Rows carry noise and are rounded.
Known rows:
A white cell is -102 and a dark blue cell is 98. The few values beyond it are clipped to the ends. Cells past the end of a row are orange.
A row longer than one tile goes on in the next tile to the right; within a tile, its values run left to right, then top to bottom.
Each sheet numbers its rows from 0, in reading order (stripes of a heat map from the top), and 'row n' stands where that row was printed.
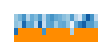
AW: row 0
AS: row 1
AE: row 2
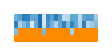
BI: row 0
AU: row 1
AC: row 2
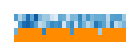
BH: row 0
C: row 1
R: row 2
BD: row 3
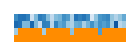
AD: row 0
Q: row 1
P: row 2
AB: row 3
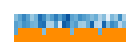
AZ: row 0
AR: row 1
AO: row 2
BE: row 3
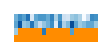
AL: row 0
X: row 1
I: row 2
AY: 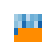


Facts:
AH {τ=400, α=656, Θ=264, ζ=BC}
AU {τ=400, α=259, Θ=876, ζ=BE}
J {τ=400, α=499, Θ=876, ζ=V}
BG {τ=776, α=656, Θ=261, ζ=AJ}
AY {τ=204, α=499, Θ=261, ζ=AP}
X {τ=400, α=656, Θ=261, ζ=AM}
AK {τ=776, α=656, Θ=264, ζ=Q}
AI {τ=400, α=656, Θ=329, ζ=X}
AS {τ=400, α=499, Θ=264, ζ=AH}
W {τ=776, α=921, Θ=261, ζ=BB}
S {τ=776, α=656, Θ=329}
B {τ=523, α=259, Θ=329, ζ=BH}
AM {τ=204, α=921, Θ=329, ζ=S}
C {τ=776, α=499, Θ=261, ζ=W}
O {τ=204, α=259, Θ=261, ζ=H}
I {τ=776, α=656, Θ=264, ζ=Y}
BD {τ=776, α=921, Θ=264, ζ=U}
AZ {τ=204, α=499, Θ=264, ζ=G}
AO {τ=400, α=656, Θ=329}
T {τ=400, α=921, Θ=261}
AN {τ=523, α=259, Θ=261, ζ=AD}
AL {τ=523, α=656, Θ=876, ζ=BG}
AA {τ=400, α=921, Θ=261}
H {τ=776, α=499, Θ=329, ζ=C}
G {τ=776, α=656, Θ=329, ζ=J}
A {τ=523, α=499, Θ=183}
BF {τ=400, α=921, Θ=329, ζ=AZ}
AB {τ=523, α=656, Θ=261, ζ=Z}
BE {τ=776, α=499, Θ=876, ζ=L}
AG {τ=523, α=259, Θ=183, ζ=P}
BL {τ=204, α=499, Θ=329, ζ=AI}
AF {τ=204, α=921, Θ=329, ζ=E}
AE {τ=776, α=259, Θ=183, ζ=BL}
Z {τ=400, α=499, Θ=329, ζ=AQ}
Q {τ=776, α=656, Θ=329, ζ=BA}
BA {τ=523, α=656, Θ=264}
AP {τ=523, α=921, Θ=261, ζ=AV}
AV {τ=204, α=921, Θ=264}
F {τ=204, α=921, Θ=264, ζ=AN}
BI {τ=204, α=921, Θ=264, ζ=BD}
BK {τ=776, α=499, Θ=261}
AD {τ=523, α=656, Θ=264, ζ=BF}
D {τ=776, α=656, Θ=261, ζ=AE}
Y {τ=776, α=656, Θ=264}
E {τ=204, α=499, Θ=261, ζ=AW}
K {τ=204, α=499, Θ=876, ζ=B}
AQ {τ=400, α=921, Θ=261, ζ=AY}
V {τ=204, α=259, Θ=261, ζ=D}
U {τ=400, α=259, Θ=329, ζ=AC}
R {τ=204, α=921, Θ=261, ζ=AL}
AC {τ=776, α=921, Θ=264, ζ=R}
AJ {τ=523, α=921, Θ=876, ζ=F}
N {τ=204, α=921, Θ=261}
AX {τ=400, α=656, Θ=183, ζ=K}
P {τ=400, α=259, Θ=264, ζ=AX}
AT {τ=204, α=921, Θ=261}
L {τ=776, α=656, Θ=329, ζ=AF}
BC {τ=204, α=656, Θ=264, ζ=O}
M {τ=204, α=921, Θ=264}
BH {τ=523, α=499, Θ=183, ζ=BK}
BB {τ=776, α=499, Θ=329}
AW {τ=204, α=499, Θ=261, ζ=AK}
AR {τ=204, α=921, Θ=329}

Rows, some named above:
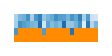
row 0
K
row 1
Z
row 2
X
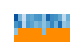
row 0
S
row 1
AN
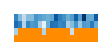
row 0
G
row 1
AG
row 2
B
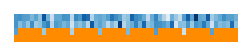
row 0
AP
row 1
S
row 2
U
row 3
BF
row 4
AN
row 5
D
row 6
B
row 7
Z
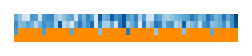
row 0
W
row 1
AB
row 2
AX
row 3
AM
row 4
X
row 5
AK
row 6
F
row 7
BL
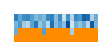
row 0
AI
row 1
V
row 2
U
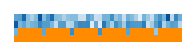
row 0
BC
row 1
AH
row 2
BK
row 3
J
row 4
BG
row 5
AJ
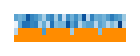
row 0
AG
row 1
O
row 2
AJ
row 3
BF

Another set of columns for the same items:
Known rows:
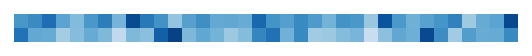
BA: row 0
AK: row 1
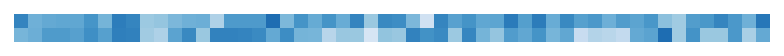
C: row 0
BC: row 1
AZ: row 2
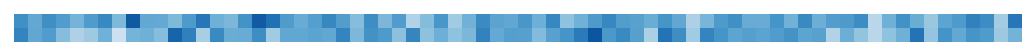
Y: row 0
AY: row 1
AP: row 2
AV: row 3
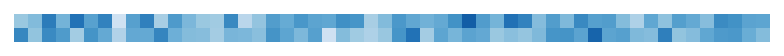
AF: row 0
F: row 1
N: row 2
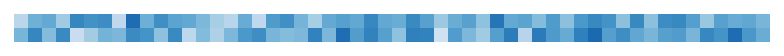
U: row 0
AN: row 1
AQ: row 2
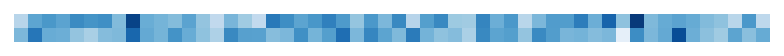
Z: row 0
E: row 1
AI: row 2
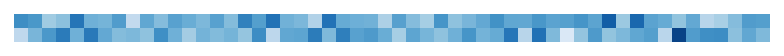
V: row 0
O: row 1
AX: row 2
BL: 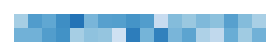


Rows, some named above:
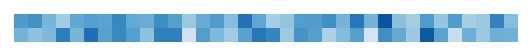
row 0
AN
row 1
G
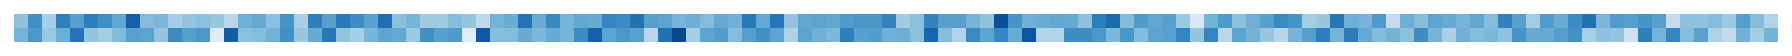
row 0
J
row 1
J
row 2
AB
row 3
BG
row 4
AJ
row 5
V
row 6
BL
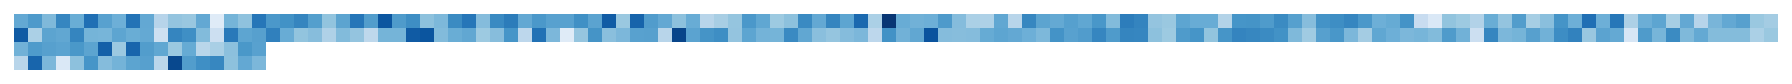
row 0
BE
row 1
AD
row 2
AX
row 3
AO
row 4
BK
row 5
K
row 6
AM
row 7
AX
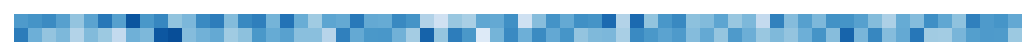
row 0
AD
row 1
AG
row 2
BF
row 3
R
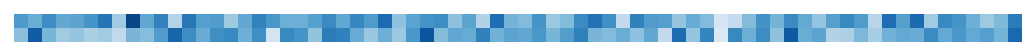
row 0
AH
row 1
X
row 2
AU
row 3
P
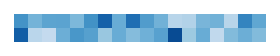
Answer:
AL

